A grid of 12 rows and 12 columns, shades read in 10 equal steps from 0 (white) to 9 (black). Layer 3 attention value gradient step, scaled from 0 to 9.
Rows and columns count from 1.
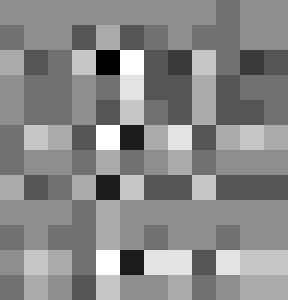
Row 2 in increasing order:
3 4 4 4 4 4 5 5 5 5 6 6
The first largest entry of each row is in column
10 4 5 7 5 6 1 5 4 1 6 4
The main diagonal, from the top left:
4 4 5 4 6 8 4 6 4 5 2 3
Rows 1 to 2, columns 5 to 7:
4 4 4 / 3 6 5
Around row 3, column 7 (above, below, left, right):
5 6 0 7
